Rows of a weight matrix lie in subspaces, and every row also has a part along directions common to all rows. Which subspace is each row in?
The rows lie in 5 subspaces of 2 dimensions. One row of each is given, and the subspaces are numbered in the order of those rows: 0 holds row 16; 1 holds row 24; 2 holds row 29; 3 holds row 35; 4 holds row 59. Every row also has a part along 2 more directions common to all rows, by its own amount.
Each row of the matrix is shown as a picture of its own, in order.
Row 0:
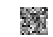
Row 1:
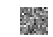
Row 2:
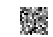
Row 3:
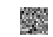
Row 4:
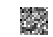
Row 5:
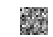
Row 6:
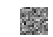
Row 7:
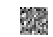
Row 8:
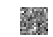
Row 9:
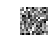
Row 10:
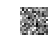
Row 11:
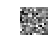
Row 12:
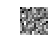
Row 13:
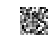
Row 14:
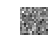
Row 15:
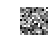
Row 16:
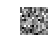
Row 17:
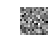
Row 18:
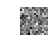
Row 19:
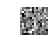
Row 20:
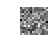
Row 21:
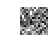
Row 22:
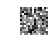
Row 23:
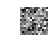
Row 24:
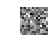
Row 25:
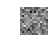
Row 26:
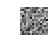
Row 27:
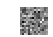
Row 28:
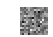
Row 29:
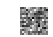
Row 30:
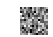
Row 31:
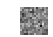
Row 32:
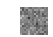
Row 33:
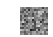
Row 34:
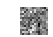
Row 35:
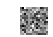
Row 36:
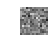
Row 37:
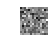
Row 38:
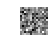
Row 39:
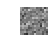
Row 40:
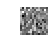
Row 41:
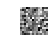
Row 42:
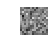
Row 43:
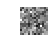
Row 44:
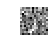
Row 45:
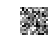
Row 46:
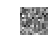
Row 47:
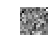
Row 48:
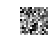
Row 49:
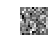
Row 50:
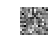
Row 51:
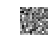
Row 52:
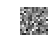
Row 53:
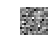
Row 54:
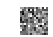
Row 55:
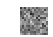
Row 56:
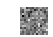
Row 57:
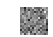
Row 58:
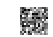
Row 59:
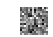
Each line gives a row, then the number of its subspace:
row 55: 1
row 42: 1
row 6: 3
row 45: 0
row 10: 0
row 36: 1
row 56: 1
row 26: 2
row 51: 0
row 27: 2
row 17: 3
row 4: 3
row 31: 4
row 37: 1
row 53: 2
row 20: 3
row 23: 2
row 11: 4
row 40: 3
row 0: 1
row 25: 2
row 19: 4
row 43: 4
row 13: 0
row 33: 2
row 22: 4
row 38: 3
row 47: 0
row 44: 4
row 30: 0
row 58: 2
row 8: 1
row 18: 0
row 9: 1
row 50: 4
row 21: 1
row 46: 0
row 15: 3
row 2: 4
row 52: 3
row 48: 0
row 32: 0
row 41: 2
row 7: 3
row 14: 2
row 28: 2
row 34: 3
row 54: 4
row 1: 4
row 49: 1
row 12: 3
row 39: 4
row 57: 1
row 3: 3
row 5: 0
